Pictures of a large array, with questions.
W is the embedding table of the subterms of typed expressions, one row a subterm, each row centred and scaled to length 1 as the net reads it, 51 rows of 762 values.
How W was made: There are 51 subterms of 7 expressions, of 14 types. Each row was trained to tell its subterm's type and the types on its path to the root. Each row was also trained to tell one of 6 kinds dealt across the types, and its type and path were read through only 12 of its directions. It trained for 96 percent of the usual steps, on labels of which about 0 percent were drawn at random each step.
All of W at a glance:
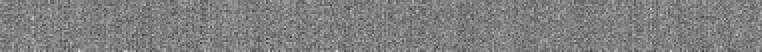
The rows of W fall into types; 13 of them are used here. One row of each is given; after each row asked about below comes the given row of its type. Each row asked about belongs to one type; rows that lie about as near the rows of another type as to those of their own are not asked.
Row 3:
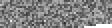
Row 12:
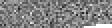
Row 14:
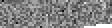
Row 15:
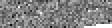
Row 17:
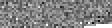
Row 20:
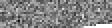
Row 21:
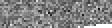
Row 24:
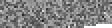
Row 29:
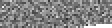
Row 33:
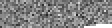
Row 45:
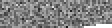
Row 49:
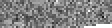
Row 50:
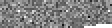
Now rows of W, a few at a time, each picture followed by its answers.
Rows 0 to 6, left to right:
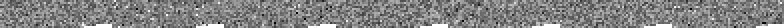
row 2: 50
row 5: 49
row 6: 17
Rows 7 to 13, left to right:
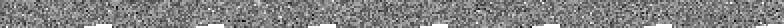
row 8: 15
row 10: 3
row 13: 33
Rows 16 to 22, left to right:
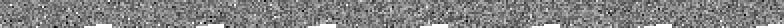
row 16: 49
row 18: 12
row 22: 3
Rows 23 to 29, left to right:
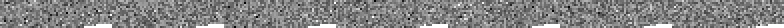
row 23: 24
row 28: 33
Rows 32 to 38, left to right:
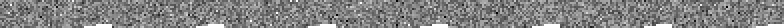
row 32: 50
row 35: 24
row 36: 49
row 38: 15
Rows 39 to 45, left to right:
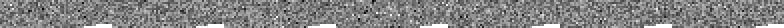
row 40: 17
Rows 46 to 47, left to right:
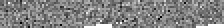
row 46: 17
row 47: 29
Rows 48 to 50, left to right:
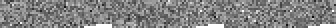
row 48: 3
